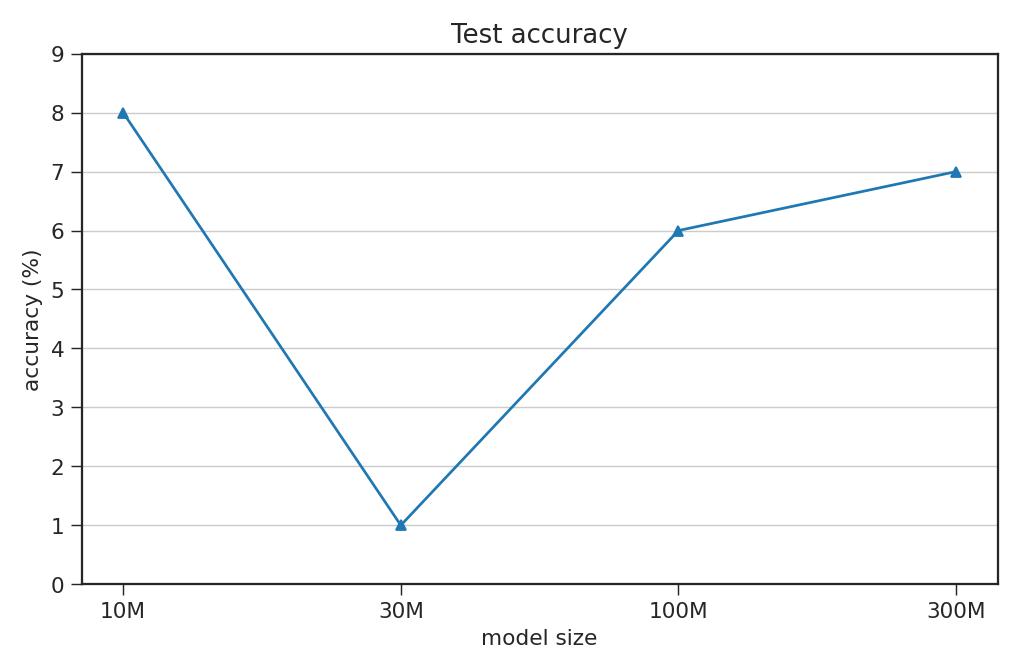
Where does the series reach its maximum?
10M
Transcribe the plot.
Title: Test accuracy
x-axis: model size, ticks 10M 30M 100M 300M
y-axis: accuracy (%), ticks 0 1 2 3 4 5 6 7 8 9
Values:
8 1 6 7
